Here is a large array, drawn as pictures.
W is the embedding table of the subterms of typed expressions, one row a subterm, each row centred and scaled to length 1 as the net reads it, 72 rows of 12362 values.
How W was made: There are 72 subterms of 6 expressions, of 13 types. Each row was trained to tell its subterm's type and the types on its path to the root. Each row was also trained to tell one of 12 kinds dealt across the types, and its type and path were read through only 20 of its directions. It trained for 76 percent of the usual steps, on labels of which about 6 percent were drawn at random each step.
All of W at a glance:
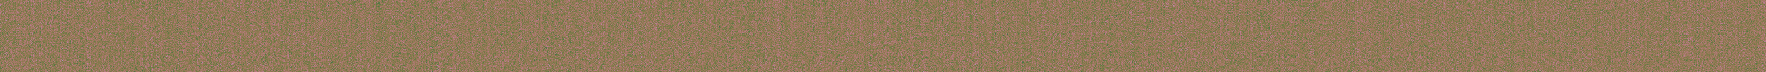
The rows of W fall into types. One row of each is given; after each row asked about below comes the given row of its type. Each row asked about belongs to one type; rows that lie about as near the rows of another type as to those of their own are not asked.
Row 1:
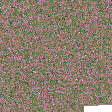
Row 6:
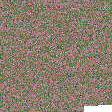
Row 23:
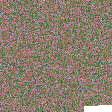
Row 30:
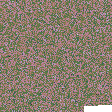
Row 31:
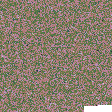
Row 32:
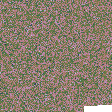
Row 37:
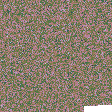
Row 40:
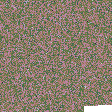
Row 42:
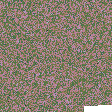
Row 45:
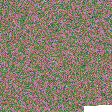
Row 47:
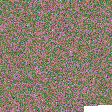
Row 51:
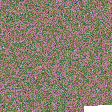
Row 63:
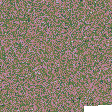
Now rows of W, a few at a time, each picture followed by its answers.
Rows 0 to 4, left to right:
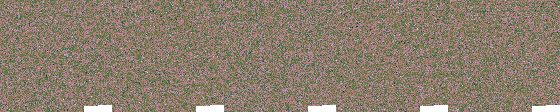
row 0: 51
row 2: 32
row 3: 6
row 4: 23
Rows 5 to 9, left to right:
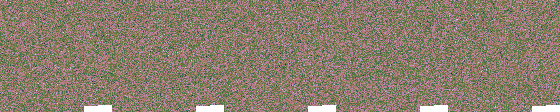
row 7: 32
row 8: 63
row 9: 40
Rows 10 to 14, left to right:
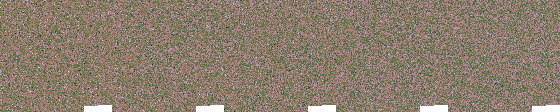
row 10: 45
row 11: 23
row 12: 30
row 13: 30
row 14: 37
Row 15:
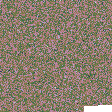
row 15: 45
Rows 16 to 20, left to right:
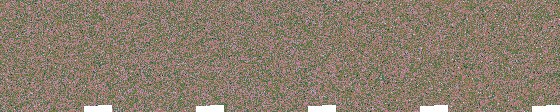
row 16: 63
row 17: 31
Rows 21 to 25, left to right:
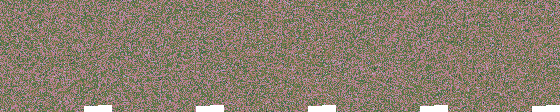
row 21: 42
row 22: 1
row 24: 40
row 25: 42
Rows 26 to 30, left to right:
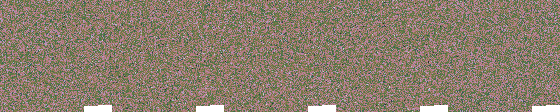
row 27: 23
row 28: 32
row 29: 6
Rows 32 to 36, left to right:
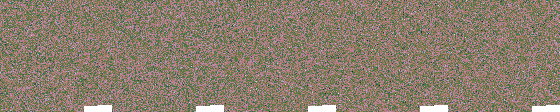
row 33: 40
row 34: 40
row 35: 45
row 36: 40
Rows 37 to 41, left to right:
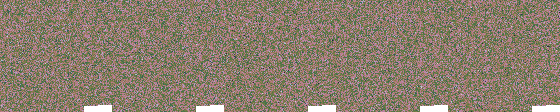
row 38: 32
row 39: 37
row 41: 31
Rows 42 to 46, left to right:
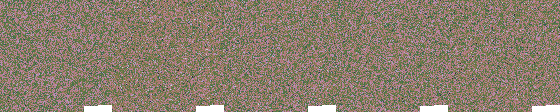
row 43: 23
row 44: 6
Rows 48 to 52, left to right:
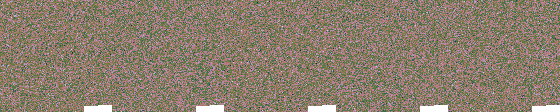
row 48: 23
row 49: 32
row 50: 45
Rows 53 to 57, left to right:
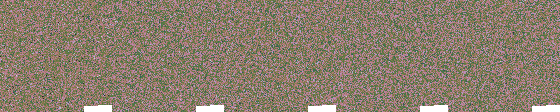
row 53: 47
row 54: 32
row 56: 30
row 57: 37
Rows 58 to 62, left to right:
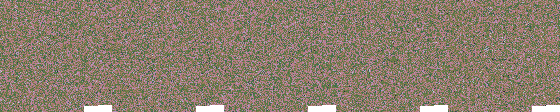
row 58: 63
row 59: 1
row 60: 1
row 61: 30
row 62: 45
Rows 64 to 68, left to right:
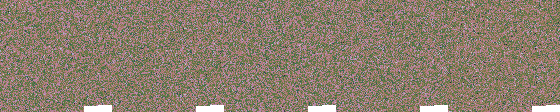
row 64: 45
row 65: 37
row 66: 42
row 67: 6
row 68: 6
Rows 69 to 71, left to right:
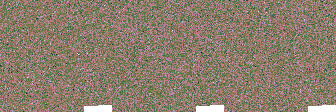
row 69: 47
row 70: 37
